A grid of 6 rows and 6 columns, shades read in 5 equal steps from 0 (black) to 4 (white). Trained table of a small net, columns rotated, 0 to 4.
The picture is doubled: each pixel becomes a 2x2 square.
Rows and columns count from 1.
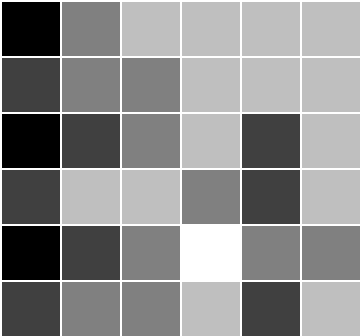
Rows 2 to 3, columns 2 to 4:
2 2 3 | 1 2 3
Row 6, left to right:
1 2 2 3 1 3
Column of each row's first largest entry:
3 4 4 2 4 4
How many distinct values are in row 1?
3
